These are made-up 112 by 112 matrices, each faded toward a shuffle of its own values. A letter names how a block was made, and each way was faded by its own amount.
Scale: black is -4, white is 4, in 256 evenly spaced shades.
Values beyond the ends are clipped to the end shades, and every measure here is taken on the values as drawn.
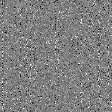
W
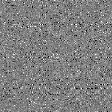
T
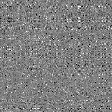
T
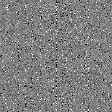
W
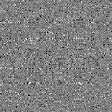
T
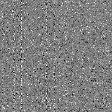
W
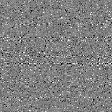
T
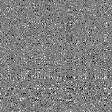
T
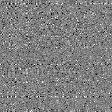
T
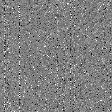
W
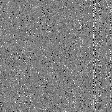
W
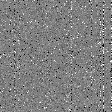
W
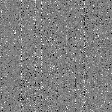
W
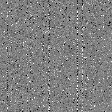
W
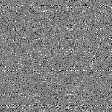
T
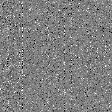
W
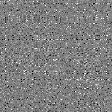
T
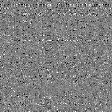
T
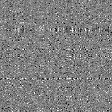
T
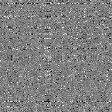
T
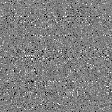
T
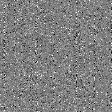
W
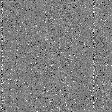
W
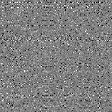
T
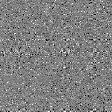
T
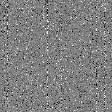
W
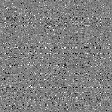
T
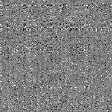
T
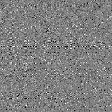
T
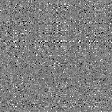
T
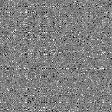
T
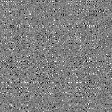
T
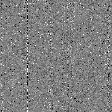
W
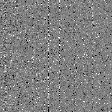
W
